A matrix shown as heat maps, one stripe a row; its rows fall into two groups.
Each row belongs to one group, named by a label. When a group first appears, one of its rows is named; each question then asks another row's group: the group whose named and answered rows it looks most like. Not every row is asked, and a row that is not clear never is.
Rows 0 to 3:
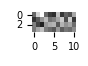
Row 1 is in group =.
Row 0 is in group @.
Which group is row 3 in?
@
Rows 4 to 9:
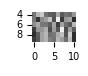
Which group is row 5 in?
=
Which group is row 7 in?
=
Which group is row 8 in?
=
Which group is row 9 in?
=
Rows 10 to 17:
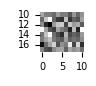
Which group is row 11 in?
@
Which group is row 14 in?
@
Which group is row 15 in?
@
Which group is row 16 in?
=
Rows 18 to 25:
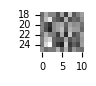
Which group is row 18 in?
=
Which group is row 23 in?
@
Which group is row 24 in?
@
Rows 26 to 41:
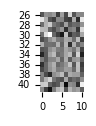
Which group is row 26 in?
=
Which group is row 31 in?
=
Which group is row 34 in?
=
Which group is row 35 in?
=
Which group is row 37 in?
=
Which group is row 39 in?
@
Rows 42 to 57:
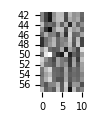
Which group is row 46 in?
=
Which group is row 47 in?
=
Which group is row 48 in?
=
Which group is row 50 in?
@
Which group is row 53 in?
@
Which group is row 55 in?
@
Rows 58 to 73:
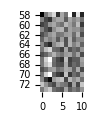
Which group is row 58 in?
=
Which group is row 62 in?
=
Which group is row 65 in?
@
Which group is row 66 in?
=
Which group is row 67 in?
@
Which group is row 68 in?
@
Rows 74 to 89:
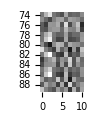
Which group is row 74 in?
@
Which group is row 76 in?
=
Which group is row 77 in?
=
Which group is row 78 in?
@
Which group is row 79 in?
@
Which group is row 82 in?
@
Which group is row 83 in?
=
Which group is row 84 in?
=
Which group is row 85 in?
@
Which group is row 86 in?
@
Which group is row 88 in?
=
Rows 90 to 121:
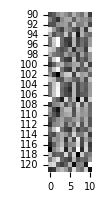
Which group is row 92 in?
=
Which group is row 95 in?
@
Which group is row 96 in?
@
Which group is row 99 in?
@
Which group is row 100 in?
=
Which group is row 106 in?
@
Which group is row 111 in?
=
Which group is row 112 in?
=
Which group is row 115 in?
=
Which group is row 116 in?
=
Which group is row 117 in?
=
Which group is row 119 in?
@
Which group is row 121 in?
=
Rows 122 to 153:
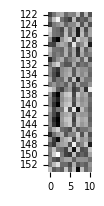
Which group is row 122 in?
=
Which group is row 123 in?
@
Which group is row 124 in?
=
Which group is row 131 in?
=
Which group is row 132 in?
@
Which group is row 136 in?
=
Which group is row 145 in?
@
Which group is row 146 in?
=
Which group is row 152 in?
@
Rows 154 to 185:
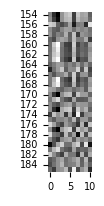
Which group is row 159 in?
=
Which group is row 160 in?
@
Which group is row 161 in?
@
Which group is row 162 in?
@
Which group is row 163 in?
@
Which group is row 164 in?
=
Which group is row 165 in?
=
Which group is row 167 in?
@
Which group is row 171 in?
@
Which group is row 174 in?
=
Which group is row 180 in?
=
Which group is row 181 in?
@
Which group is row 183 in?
=
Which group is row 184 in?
=
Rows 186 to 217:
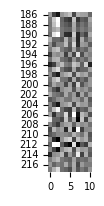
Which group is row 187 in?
@
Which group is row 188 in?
@
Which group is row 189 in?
@
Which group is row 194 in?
=
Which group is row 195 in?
@
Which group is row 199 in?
@
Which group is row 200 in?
=
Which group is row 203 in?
=
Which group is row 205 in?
@
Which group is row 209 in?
=
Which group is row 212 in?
@
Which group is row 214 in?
=
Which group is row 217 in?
@
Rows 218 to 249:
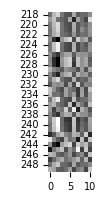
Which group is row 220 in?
@
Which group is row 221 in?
@
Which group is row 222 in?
@
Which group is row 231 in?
@
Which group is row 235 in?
@
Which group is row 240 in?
@
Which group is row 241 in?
@
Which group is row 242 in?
=
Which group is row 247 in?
=
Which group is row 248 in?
@
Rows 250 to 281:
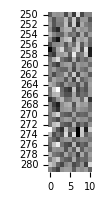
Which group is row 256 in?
=
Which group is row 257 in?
=
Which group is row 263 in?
=
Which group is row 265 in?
@
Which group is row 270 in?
@
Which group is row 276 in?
@
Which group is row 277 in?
=
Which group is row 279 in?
@
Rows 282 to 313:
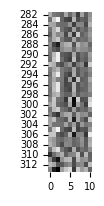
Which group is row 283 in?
@
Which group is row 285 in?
@
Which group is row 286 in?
=
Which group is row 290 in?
@
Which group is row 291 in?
@
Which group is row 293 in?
@
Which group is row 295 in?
=
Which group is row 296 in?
@
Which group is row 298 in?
@
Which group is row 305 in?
@
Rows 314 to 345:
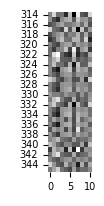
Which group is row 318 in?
=
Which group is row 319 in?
=
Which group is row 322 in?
@
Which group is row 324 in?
=
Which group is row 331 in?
@
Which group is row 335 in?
=
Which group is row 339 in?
@
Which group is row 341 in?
=
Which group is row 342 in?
@
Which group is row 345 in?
@
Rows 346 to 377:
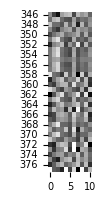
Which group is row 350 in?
=
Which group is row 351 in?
@
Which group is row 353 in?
@
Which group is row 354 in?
@
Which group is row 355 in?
@
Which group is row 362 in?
=
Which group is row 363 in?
@
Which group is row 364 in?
=
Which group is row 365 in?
=
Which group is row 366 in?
=
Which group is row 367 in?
=
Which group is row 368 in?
@
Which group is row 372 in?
=
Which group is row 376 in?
=
